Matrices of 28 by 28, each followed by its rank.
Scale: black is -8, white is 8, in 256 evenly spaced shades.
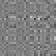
three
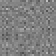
five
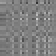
two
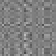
two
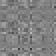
three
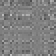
three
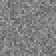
full rank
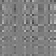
two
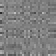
three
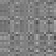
two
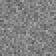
full rank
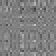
three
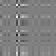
one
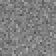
full rank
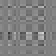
one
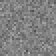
full rank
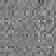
five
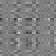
two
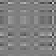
one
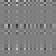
one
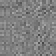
five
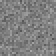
full rank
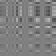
one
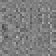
five
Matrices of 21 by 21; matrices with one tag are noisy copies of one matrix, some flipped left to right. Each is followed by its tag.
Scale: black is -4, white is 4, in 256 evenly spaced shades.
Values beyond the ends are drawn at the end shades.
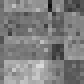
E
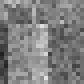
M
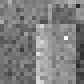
M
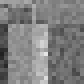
M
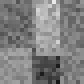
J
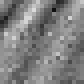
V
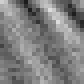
V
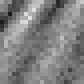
V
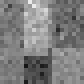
J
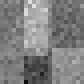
J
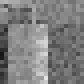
M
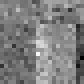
M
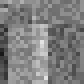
M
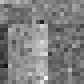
M
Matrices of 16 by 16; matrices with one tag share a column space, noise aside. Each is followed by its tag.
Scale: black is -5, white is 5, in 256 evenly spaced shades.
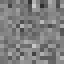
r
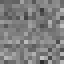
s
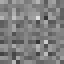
s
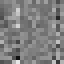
s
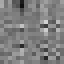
r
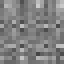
r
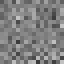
s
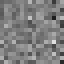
s
